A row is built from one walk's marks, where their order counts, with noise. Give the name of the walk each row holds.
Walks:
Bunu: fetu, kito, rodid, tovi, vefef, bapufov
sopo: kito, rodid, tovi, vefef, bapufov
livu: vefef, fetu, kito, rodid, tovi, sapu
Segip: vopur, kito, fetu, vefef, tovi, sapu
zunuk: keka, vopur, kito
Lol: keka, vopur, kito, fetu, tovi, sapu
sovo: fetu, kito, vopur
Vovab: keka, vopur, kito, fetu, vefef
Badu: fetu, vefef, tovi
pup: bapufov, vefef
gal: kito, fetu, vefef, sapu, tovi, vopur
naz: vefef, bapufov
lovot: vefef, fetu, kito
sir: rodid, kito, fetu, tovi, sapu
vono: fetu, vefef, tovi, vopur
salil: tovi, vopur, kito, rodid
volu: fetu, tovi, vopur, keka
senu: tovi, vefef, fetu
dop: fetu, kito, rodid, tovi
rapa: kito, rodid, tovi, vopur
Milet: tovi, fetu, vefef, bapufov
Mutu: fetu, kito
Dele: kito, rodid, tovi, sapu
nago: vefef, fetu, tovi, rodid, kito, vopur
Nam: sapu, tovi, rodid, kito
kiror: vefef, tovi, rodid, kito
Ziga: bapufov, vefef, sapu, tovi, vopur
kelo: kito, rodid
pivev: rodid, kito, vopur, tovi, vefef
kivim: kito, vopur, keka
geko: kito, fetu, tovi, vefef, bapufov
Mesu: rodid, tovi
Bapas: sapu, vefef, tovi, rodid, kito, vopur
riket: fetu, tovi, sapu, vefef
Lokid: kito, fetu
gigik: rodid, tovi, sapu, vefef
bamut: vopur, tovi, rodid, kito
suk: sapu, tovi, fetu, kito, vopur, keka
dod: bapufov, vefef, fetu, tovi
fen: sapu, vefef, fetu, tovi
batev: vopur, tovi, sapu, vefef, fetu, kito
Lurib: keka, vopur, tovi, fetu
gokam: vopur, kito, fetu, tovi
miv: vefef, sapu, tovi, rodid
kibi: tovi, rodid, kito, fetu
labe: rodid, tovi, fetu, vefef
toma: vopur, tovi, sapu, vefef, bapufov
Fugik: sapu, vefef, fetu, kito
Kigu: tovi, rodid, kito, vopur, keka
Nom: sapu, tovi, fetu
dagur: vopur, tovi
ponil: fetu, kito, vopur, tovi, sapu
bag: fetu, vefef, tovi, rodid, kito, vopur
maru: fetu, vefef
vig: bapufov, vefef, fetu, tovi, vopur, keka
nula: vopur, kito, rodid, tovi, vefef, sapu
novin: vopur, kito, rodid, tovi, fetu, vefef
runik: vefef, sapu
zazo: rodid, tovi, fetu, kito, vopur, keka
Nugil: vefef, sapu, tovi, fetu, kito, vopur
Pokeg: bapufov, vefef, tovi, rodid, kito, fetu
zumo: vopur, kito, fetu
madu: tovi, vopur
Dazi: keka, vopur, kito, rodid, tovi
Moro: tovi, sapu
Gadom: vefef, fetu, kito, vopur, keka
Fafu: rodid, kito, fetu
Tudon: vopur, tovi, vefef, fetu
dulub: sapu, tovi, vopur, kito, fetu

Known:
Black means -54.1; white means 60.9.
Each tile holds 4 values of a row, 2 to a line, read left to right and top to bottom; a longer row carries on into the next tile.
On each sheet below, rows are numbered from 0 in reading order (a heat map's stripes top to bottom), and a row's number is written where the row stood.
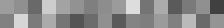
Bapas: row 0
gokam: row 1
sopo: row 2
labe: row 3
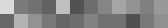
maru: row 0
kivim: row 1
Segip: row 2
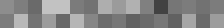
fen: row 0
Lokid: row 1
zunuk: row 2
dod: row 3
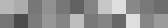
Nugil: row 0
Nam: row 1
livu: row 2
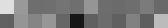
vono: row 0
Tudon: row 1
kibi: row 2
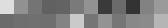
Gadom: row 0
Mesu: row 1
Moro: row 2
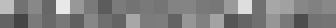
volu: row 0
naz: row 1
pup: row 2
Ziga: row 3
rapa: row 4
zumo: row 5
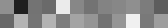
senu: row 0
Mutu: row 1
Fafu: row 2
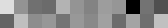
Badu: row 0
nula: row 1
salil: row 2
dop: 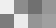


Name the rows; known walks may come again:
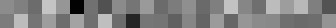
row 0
fen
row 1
salil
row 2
batev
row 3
vig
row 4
gal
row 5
Lol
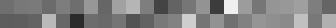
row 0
Kigu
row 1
dagur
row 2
Vovab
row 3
Mesu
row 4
ponil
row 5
pivev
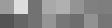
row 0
rapa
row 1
runik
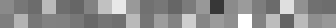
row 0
Fugik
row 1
Nom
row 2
nago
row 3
gigik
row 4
sir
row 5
Badu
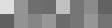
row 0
vono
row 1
riket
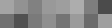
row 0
Segip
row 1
Dazi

